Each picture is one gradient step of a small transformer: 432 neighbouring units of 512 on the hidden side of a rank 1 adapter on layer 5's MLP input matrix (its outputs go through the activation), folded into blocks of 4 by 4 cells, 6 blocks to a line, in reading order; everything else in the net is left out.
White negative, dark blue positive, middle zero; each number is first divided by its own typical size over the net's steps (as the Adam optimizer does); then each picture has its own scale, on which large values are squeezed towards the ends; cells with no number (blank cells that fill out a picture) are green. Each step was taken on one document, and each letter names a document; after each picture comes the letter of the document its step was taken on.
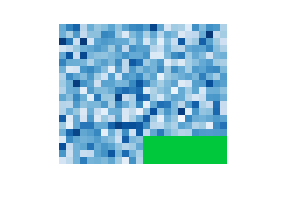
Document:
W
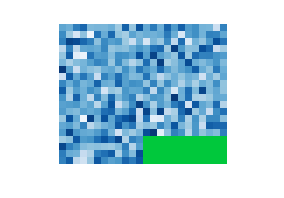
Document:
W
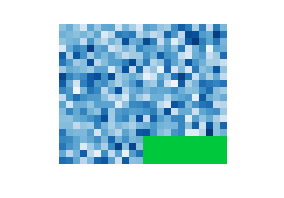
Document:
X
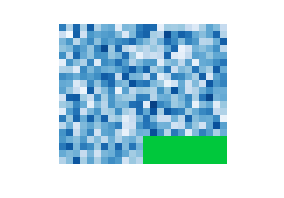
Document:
W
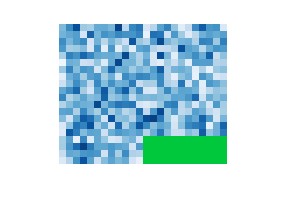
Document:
X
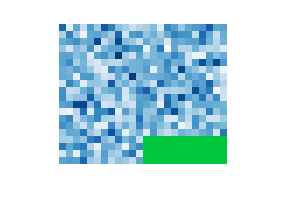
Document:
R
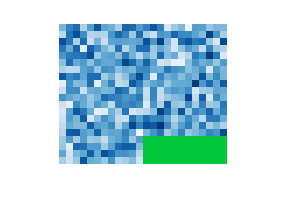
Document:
W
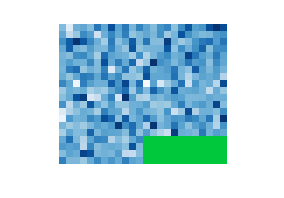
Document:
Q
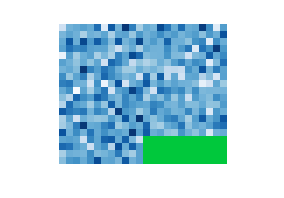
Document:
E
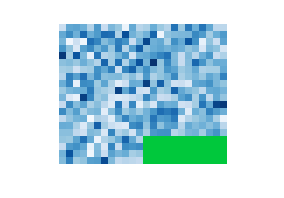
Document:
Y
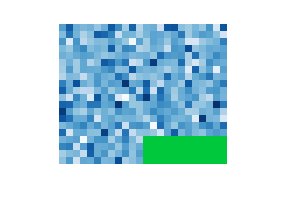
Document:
Q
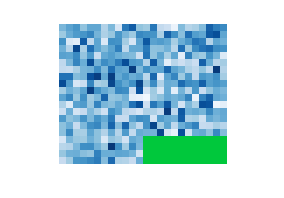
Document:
W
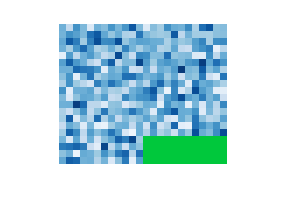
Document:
R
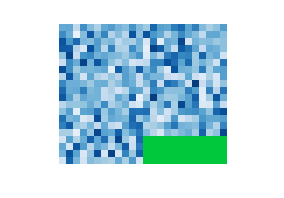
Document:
X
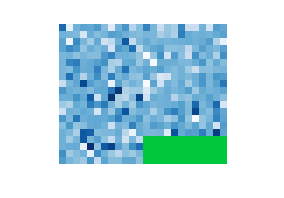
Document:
Q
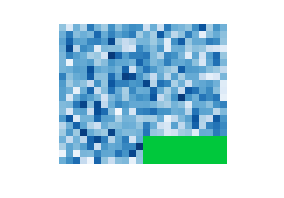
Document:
R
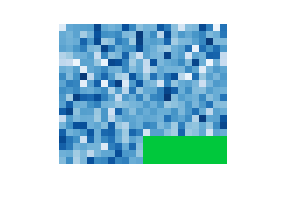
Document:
E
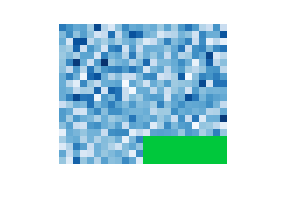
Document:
Y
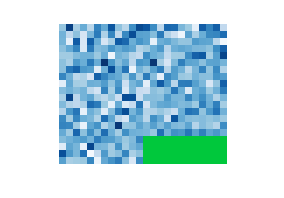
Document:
Y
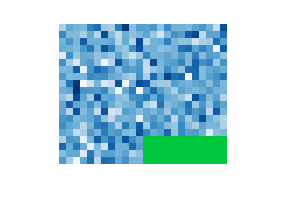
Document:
E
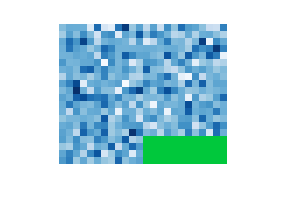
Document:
E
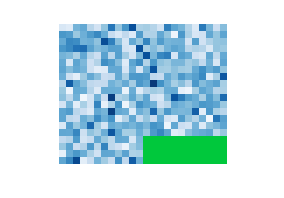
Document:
R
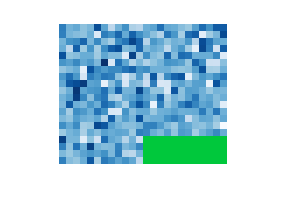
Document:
E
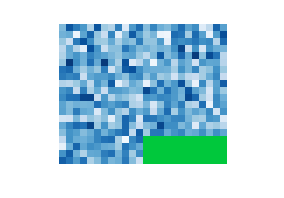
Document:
Y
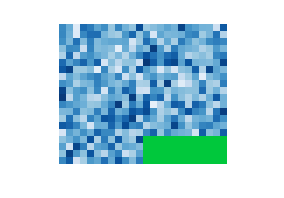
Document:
X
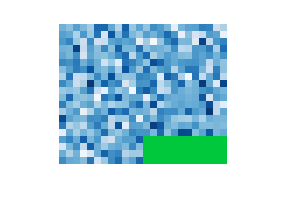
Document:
W
